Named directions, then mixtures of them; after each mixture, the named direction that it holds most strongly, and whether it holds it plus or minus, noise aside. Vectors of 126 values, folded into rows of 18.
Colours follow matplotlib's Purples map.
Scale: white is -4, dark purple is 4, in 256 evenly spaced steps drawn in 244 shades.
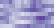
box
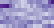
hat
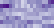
hat, plus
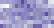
hat, minus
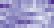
box, minus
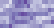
box, minus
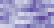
box, plus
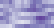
box, plus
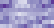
hat, plus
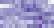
hat, minus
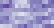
hat, plus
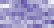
hat, minus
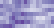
box, minus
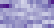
hat, plus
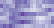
box, minus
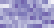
hat, minus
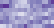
hat, plus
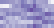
hat, minus
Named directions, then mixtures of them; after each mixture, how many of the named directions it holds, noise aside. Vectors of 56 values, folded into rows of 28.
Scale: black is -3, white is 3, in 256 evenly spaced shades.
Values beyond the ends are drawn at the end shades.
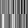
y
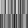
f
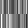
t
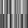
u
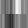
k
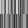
one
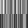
two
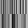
two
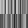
one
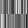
three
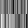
two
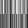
three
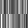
one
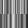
two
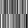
one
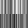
three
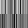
two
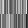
three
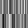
two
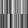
one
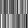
one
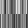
three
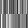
one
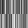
three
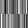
one
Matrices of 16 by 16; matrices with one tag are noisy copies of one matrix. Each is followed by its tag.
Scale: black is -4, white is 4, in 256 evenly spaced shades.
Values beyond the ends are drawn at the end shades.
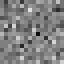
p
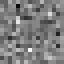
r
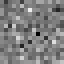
p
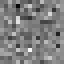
r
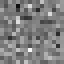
r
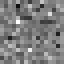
r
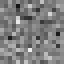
r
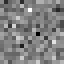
p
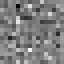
r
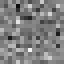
r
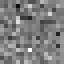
r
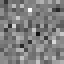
p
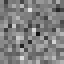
p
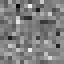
r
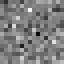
p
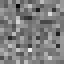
r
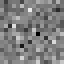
p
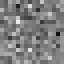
r
